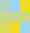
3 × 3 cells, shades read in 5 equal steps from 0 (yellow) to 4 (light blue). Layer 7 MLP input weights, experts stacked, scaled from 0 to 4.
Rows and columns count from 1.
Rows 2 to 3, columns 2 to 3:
2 2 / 0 4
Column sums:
6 6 6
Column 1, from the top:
3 2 1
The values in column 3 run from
0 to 4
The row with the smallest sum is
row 3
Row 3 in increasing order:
0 1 4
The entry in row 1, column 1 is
3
